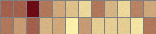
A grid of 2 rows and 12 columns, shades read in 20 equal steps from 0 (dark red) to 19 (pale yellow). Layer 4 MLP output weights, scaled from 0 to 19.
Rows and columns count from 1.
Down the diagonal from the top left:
7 12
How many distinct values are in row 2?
8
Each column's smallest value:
7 7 0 9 13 15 12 9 14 16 10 9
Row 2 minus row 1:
2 5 7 5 0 4 -5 7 2 -1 8 -4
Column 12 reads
13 9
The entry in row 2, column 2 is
12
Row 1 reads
7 7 0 9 13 15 17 9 14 17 10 13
